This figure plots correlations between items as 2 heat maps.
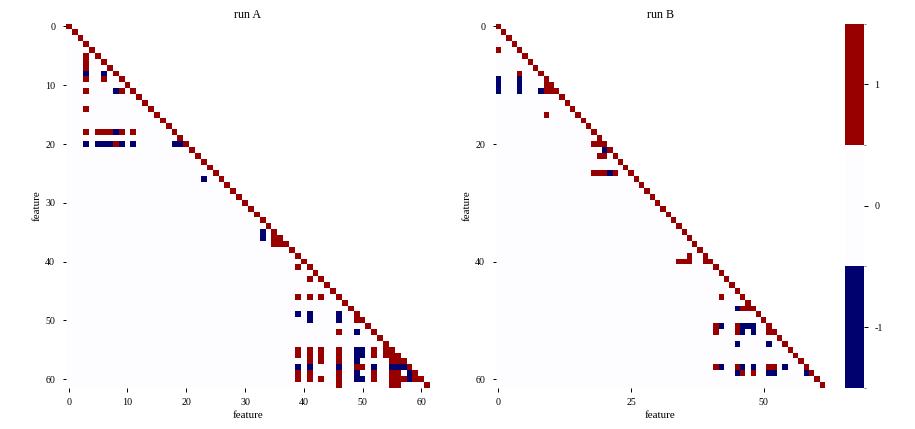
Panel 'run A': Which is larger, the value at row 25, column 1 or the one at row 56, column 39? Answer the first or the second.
the second
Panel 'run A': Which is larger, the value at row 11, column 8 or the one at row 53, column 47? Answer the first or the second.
the second
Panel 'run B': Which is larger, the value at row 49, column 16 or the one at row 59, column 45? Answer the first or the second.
the first
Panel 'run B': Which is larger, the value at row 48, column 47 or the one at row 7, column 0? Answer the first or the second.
the first
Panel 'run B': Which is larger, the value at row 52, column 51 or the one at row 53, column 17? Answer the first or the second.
the first
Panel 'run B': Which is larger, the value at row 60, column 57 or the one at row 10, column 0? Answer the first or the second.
the first
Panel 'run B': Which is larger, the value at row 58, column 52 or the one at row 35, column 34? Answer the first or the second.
the first
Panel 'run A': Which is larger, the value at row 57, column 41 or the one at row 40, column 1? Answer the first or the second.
the first
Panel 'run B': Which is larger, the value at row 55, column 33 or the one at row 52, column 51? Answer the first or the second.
the second
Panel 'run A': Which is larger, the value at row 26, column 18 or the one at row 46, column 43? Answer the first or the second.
the second
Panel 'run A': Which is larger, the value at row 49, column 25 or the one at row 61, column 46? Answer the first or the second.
the second
